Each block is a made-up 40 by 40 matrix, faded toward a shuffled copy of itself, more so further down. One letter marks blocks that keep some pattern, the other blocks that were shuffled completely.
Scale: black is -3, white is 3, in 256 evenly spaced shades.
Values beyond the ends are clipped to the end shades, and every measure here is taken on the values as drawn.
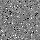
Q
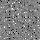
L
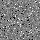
Q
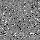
L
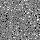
Q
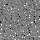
Q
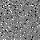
L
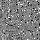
L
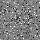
L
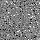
Q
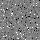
Q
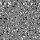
L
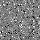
L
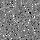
Q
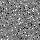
Q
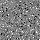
Q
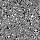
Q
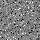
Q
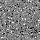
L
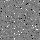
Q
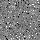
Q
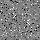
Q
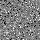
Q
